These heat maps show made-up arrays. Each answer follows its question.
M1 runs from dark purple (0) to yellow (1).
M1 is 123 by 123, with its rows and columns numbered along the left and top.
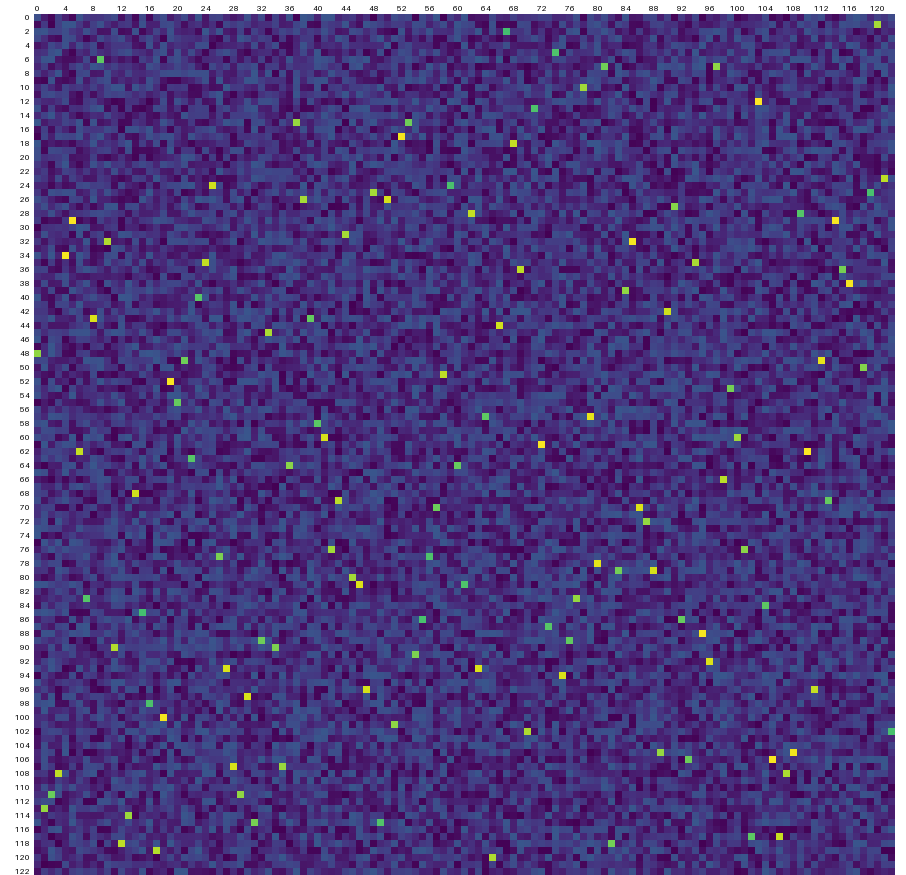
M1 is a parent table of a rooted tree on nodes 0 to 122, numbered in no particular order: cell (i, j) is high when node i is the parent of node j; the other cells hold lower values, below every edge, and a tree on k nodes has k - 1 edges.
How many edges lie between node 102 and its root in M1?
1
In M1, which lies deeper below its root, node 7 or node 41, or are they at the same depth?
the same depth
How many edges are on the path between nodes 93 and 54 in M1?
3
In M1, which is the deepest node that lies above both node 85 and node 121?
89
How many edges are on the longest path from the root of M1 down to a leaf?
11
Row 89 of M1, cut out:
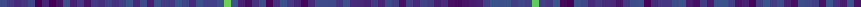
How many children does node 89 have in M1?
2
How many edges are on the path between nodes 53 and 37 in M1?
2
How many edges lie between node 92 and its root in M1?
4
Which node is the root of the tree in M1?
117
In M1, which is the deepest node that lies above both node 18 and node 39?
64
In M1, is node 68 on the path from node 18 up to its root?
no
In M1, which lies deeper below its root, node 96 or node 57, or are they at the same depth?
node 96
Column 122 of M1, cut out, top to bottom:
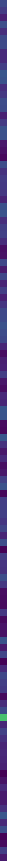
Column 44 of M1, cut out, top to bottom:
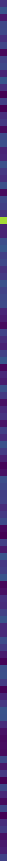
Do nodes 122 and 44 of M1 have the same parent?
no
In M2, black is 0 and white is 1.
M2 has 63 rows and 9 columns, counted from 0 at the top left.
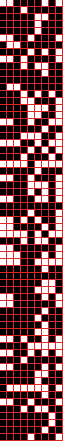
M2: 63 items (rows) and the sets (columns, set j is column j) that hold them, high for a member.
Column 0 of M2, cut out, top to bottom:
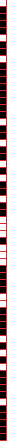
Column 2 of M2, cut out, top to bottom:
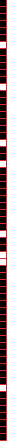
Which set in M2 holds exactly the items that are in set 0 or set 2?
1
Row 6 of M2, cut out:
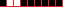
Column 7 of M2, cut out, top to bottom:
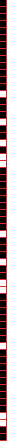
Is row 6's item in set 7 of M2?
no
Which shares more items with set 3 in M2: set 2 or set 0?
set 0
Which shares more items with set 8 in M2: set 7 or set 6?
set 6
